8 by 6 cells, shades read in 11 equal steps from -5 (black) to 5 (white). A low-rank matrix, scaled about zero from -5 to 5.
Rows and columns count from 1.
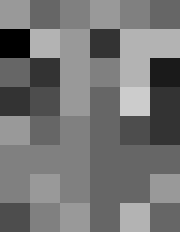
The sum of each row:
0 -1 -5 -5 -6 -3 0 -1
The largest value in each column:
1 2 1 1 3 2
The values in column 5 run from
-2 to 3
